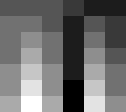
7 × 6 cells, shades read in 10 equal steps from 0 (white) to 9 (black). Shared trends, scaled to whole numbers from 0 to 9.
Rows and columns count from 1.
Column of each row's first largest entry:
5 4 4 4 4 4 4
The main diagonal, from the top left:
6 5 5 8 3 5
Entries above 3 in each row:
6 6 6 5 4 4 2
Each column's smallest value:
3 0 3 7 1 4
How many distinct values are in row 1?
3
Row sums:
41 37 34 31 26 25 20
